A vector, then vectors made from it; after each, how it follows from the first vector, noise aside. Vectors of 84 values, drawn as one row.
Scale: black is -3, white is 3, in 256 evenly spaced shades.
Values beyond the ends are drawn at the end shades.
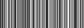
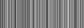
shrunk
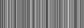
shrunk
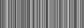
shrunk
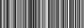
sign-scrambled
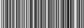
negated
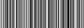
negated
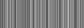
shrunk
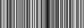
sign-scrambled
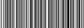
negated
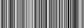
sign-scrambled
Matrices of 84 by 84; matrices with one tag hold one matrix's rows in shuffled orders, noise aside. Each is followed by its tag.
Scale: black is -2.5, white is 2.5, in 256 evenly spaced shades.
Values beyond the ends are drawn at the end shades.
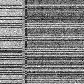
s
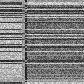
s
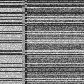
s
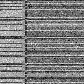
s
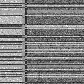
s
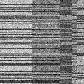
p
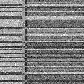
s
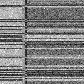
s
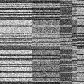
p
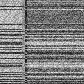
s
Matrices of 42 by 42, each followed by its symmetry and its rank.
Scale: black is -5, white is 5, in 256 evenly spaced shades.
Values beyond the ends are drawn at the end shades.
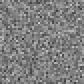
antisymmetric, full rank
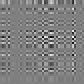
neither, rank one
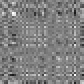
symmetric, rank three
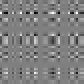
neither, rank one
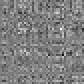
neither, rank five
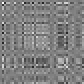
symmetric, rank three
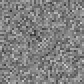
symmetric, full rank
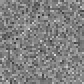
symmetric, full rank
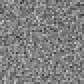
antisymmetric, full rank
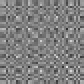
symmetric, rank three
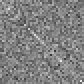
symmetric, full rank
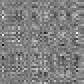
neither, rank five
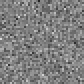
antisymmetric, full rank
